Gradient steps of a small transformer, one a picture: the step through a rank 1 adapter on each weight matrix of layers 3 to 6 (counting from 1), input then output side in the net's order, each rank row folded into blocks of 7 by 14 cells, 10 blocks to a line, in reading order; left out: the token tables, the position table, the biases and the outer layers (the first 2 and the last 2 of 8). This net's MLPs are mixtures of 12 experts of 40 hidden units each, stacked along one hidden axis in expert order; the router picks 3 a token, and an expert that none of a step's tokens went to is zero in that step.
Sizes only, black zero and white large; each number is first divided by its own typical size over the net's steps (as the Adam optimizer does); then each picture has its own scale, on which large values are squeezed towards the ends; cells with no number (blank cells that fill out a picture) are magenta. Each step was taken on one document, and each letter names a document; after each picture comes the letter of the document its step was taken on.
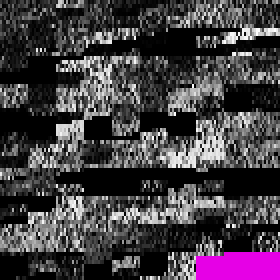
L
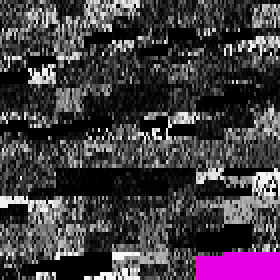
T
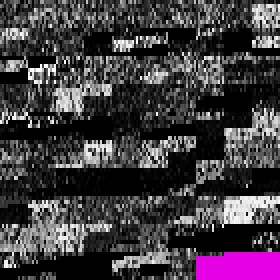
T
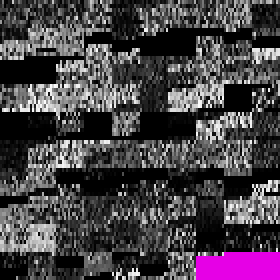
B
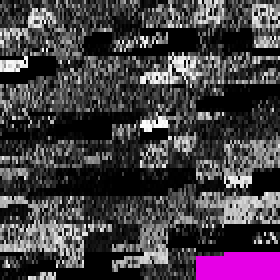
T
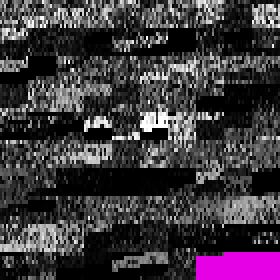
T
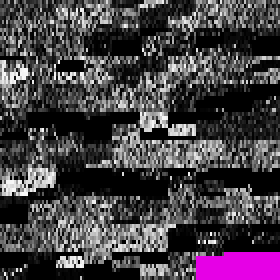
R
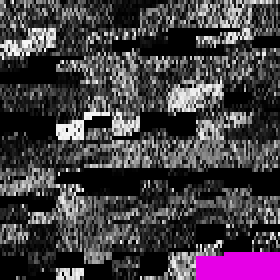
L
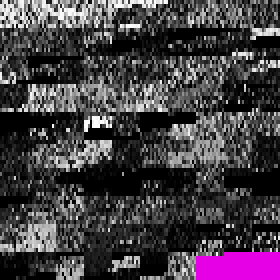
L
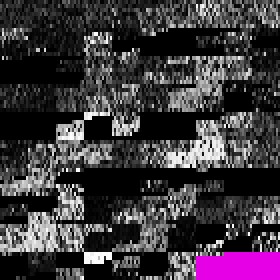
L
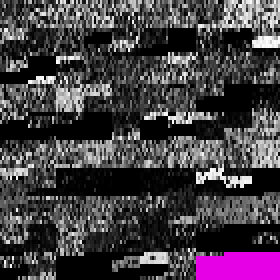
T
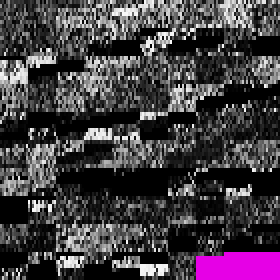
R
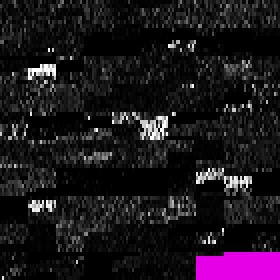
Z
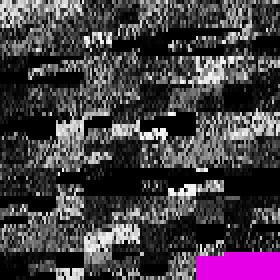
L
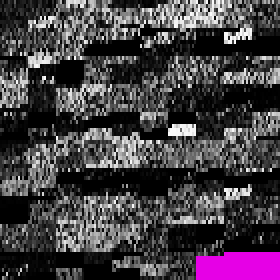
R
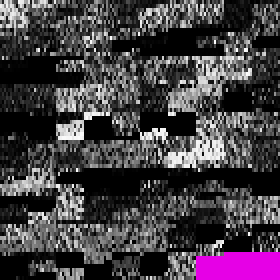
L
